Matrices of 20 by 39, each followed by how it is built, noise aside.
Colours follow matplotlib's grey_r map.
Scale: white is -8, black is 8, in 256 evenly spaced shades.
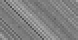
Toeplitz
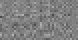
low rank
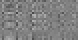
low rank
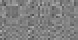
low rank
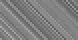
Toeplitz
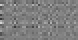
low rank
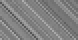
Toeplitz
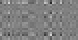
low rank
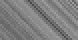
Toeplitz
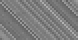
Toeplitz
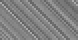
Toeplitz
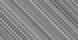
Toeplitz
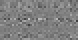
low rank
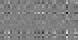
low rank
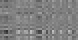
low rank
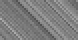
Toeplitz
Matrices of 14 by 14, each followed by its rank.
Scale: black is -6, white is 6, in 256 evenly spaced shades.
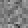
three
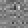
three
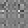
two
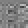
three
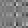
one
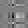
one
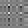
one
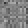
three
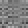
two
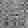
three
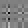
one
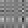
one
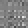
two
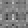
two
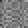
three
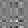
one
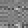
two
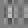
one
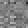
three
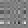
one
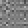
two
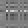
one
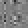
two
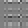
one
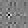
two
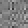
three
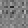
two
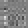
two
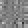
three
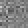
three
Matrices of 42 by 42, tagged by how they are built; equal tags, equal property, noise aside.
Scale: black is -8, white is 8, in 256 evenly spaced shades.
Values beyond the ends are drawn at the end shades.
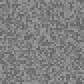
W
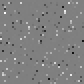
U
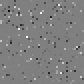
U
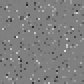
U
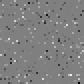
U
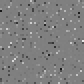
U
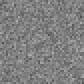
W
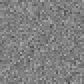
W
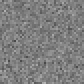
W
